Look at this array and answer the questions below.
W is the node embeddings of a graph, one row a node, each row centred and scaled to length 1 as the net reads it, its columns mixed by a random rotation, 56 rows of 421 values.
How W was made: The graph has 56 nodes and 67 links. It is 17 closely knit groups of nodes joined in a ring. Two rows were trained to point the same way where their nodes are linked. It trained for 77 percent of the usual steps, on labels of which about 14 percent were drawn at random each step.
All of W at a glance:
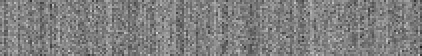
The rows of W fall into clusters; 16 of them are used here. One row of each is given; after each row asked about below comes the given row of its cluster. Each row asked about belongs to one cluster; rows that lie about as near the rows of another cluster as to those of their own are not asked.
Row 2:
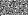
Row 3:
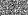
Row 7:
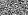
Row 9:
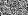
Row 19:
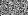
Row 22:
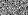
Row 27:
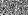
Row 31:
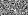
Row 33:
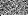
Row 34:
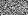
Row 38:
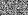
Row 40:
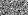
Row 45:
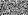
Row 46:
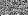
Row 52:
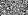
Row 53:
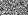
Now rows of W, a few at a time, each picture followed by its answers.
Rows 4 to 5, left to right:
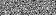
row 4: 46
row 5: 34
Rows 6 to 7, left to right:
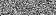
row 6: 31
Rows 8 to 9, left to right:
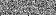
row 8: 3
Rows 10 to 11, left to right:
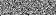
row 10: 46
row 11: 53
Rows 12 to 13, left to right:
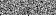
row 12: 53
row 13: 52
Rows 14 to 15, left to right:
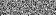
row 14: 45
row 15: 19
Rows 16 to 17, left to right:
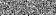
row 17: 9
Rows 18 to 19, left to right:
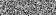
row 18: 2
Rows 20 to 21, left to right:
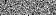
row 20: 34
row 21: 46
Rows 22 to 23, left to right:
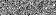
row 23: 38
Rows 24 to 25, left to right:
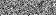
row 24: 40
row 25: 38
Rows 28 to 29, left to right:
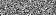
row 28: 7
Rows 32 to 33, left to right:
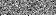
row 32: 22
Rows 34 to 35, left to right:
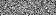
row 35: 38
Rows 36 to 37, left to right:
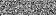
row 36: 2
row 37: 2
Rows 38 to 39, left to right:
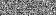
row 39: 31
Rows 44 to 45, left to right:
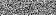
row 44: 7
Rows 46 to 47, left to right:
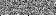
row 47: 9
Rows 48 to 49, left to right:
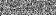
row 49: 27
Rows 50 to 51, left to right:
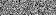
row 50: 22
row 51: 45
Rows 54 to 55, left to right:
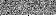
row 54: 34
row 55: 33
